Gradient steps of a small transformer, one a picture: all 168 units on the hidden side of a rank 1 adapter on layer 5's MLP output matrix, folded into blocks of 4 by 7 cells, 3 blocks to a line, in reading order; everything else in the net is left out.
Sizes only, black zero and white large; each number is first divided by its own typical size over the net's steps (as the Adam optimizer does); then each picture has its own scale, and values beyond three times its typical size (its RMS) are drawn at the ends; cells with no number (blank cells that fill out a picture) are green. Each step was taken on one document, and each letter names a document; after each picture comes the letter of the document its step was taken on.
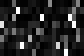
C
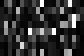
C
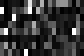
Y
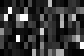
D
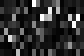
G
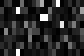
G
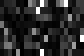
G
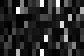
G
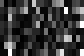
Y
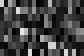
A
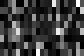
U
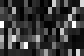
U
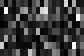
A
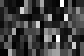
Y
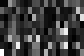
U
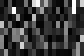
U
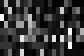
D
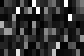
G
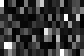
Y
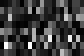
Y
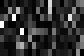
C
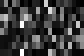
D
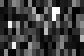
A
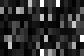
G
